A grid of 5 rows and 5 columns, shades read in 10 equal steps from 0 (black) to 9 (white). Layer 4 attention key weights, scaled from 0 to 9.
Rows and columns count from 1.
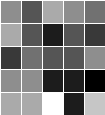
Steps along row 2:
down down up down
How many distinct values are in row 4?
3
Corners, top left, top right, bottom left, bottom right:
5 4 6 7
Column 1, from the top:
5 6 2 5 6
